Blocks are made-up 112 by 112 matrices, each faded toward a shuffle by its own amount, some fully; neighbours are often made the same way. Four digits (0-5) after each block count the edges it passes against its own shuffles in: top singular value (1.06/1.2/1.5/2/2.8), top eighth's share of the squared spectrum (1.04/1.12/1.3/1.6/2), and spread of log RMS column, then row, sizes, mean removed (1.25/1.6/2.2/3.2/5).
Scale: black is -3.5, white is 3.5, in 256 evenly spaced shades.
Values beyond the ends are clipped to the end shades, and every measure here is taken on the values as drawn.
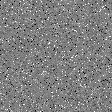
0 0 0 0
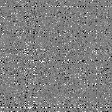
2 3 3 3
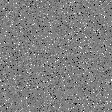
0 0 0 0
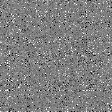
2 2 2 2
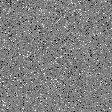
0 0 0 0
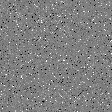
0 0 0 0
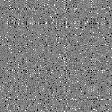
5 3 2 2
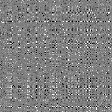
5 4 3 3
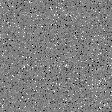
3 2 1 0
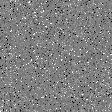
2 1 0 0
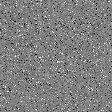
2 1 0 0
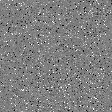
1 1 1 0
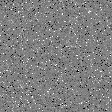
2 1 0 0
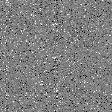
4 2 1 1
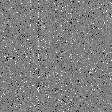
3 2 1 0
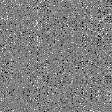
4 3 2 2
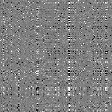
5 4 3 3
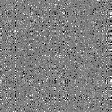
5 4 3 2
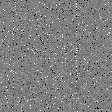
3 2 1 0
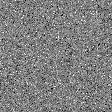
0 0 0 0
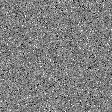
0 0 0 0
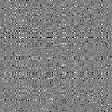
5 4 3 3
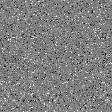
3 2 0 1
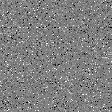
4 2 1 1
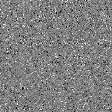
3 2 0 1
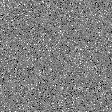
2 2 0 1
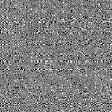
4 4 2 3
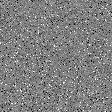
1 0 0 0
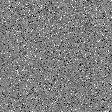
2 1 0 0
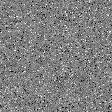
2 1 0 0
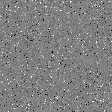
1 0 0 0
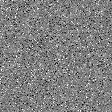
2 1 0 0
